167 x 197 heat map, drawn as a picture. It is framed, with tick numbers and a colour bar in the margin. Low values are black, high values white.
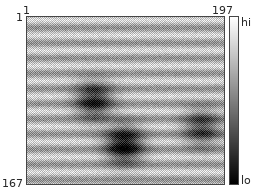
Horizontal stripes repeat 11 times down the table. The ninth with the lowest average is the bottom middle. Three dips sink into the field.
